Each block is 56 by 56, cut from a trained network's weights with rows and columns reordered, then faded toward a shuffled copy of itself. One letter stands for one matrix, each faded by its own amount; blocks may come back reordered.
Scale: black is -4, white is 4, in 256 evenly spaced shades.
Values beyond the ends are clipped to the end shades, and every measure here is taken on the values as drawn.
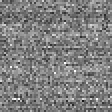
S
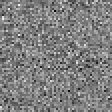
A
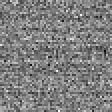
S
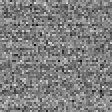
S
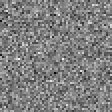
A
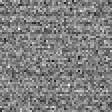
S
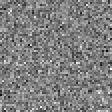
A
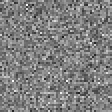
A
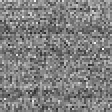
S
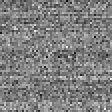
S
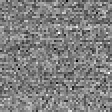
S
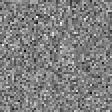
A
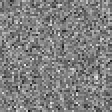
A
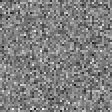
A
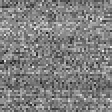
S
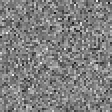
A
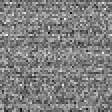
S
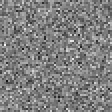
A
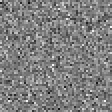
A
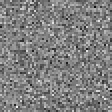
A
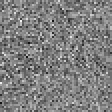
A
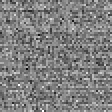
S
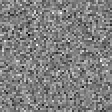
A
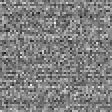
S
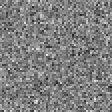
A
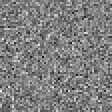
A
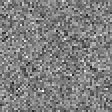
A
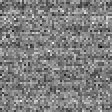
S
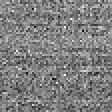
S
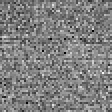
S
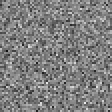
A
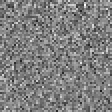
A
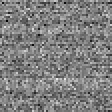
S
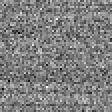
S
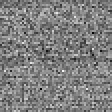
S
